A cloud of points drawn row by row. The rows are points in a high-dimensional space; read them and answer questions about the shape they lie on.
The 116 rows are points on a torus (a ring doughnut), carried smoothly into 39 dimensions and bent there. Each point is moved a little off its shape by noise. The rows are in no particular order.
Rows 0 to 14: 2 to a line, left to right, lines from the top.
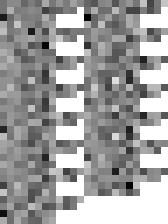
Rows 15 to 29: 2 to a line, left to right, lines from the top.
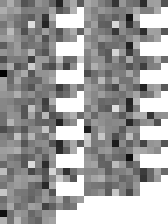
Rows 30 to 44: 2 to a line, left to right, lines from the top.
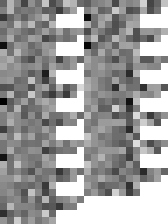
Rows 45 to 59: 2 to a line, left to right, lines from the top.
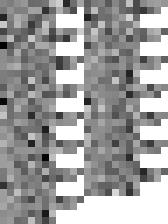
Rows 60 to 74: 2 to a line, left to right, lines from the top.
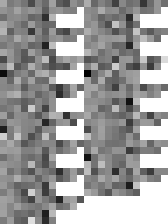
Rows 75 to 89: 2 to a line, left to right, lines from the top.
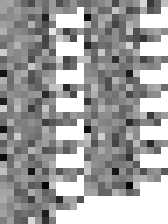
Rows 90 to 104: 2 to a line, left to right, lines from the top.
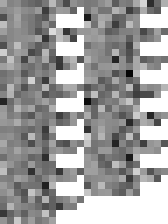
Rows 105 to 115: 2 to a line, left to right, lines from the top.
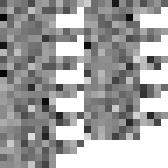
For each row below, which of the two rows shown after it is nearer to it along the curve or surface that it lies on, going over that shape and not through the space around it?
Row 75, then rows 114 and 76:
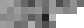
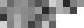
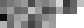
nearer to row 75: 114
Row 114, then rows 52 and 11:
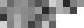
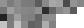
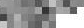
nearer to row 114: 52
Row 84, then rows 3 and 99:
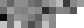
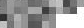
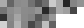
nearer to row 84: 99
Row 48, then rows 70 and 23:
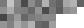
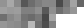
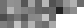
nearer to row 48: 70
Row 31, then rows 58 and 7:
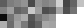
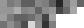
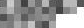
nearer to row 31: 7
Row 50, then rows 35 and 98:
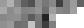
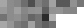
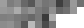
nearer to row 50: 35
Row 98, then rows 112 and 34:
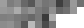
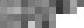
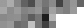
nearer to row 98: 112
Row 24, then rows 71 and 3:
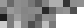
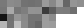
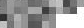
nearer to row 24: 71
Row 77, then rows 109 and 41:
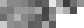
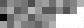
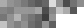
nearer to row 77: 41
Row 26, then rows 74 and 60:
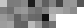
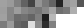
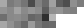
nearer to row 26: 74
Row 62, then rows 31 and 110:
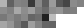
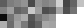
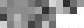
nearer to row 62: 110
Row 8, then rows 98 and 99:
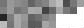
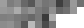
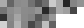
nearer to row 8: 99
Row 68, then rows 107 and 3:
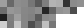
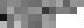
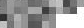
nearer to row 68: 107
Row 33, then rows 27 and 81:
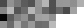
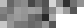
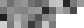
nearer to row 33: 81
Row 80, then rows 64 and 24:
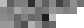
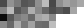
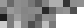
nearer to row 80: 24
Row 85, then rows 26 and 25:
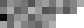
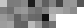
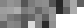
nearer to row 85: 25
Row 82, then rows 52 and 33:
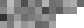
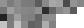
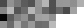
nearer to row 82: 33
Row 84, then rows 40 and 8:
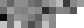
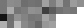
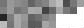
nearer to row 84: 40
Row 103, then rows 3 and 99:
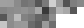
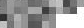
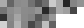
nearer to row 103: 3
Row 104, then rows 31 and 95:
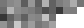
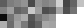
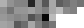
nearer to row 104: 31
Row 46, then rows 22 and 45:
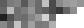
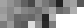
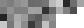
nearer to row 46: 45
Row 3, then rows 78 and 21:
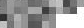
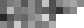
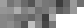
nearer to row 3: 78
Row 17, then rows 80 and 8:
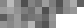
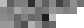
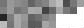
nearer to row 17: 80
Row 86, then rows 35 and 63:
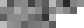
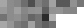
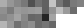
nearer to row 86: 35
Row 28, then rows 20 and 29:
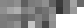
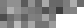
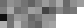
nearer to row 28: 20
